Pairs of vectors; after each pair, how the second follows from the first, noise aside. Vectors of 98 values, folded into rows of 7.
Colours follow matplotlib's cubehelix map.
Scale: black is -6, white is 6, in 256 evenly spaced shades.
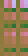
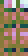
scaled up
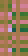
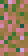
shuffled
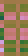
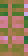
reversed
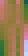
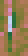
wrapped around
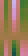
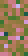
shuffled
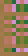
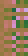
wrapped around
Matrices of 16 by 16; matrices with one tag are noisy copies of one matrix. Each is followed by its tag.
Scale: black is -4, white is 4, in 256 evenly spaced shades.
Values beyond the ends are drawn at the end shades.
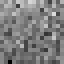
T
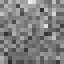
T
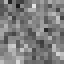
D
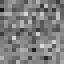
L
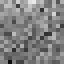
T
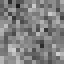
D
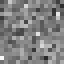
L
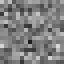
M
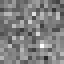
L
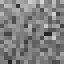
T
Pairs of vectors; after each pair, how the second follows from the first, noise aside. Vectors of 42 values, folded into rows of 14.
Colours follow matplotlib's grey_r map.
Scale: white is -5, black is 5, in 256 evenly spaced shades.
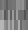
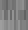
shrunk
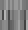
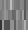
shuffled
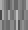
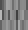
negated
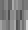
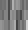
copied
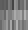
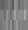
shrunk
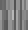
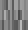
shuffled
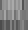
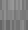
shrunk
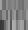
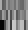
scaled up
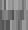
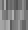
negated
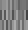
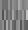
negated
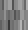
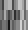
scaled up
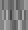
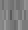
shrunk
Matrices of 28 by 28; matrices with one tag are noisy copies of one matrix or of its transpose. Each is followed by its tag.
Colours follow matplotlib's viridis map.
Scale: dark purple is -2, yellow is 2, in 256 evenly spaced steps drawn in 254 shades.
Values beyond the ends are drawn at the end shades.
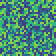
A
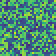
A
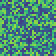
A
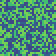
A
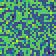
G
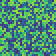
A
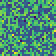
A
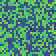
A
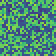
A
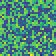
A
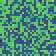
G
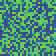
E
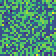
E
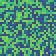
G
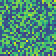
E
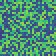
E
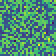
E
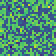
A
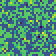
A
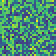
G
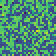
G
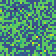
E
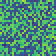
E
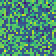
A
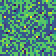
E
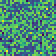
E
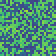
E
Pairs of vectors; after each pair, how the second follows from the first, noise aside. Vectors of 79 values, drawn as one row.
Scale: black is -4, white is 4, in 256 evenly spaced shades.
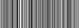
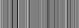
partly zeroed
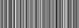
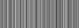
shrunk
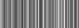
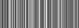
shuffled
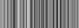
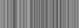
shrunk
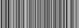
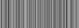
shrunk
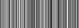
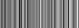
shuffled
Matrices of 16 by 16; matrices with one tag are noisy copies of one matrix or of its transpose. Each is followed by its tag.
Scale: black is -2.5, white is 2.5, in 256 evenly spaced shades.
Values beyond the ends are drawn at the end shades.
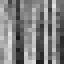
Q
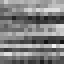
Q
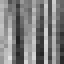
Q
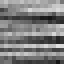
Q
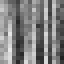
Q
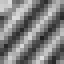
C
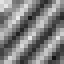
C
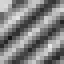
C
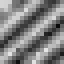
C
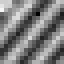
C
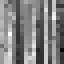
Q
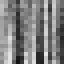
Q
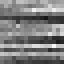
Q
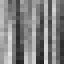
Q
